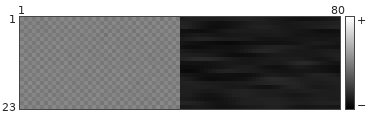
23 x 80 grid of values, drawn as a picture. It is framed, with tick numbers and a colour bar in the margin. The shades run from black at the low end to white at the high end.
It is made of 1 by 2 panels. Panel 1,1: middling, checkered, faint in contrast. Panel 1,2: very low, streaked across, faint in contrast.
